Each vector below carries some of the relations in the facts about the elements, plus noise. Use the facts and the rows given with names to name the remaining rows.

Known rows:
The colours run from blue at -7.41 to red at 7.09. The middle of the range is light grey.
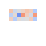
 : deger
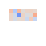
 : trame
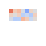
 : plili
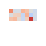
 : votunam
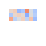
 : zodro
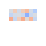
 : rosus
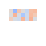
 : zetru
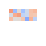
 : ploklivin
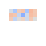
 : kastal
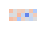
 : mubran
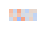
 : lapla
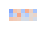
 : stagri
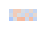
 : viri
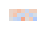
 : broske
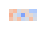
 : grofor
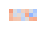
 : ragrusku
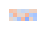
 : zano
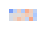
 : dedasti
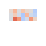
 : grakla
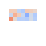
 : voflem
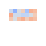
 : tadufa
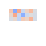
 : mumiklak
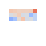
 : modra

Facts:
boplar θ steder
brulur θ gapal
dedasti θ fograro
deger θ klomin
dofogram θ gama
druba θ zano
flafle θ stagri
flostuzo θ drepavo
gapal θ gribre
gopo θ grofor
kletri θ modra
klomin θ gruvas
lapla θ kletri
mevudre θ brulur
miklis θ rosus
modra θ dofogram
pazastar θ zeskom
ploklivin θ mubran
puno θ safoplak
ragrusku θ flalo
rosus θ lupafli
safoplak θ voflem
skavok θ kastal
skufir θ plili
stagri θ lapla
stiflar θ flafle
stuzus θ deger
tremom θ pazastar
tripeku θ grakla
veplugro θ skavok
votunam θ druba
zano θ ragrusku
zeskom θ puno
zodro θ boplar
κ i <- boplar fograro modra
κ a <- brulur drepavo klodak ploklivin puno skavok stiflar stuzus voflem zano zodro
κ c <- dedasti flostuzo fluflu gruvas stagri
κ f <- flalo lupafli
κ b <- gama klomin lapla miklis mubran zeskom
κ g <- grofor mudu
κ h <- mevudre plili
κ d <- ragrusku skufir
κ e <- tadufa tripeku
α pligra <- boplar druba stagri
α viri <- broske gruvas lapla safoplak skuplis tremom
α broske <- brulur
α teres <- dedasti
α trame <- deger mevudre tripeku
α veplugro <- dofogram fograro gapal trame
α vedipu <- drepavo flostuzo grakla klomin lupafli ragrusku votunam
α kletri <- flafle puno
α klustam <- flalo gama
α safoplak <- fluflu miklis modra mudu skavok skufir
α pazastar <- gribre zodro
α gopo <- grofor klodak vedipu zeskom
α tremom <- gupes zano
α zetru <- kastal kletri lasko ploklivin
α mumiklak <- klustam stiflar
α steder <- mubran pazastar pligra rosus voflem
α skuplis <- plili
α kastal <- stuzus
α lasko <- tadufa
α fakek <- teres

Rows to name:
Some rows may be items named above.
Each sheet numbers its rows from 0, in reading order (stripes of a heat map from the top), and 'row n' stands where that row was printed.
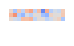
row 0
klustam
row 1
mevudre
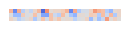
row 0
mevudre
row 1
tripeku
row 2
mevudre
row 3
skufir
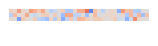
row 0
gruvas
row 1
skavok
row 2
flalo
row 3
zeskom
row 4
skufir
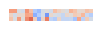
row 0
flostuzo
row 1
fograro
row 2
fluflu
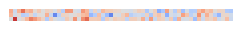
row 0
lupafli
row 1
mubran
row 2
flostuzo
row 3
steder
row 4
fakek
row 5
zodro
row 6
puno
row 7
grofor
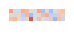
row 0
votunam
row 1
ploklivin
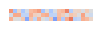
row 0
ploklivin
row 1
ploklivin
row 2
klomin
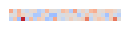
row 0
miklis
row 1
gribre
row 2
gopo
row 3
vedipu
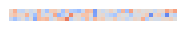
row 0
brulur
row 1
ragrusku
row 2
stuzus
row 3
druba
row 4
veplugro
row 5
boplar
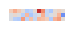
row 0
mudu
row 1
drepavo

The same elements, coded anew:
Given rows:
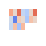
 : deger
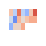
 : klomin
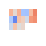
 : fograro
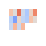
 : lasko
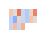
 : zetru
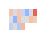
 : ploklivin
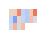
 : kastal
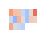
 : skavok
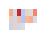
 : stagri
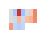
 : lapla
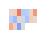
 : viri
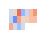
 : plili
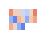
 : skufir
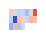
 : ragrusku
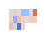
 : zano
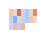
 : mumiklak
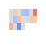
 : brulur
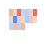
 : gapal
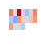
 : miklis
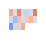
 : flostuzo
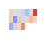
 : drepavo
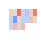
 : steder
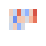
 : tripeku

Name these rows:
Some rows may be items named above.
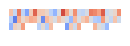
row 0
zeskom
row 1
puno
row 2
flostuzo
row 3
fluflu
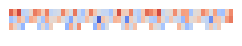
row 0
mudu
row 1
dedasti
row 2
vedipu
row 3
ragrusku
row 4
gribre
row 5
fluflu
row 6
gruvas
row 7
boplar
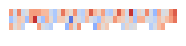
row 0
modra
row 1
skavok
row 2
grakla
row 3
grofor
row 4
stagri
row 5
gama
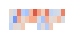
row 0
mubran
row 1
dedasti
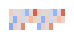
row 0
klodak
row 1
klodak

